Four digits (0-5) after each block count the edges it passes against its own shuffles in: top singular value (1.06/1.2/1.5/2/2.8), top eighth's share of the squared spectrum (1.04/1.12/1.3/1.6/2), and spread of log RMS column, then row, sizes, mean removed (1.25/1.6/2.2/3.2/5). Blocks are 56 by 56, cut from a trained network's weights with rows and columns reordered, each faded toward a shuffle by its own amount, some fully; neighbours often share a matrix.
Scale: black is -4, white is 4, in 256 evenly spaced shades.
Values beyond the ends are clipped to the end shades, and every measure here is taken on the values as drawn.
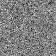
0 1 0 0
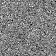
1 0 0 0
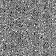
1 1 0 0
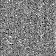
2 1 0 0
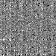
3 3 0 2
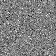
0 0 0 0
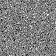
0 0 0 0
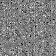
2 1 0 1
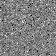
0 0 0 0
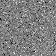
0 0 0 0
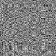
3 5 2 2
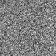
3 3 1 0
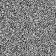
2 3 0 0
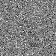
1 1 0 0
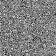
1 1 0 0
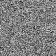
2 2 0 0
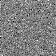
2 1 0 0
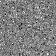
1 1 0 0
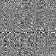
3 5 2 2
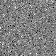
0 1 0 0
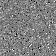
0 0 0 0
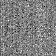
2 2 0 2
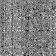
3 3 0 2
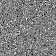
0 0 0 0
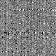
3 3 0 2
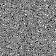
0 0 0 0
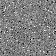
0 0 0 0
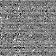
3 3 2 1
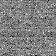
2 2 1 0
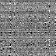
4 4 3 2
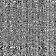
3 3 0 3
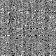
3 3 0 2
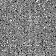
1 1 0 1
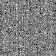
2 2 0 1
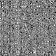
2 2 0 2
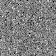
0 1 0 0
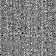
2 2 0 2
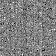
2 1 0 1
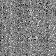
2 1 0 1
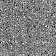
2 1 0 1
